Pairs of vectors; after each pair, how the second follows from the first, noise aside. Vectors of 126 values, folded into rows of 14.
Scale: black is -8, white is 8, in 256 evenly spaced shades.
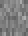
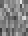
scaled up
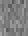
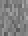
reversed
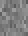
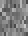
scaled up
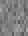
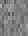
reversed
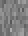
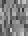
scaled up
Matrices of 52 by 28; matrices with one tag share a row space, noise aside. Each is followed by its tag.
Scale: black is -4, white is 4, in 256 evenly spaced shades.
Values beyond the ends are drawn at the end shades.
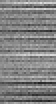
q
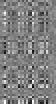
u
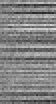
q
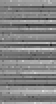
q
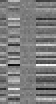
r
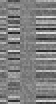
r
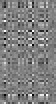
u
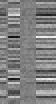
r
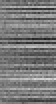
q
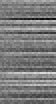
q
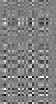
u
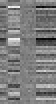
r
